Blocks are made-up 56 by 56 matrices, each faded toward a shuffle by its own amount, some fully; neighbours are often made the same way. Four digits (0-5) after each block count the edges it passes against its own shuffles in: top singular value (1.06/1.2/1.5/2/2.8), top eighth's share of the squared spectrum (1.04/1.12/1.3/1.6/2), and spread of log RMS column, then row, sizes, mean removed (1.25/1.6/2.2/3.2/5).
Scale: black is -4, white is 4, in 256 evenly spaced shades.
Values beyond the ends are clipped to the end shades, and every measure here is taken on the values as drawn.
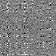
4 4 3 2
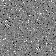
0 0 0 0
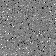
0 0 0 0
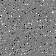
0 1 0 0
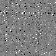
3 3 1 1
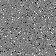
0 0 0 0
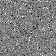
2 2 0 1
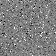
1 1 0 0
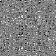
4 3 2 2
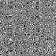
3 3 1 2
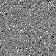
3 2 1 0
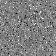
2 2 0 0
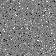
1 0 0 0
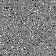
1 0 0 0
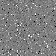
2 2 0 0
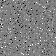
1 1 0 0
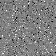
2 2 1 0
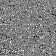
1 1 0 1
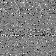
2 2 0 2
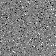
0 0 0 0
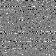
2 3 0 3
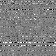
3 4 0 3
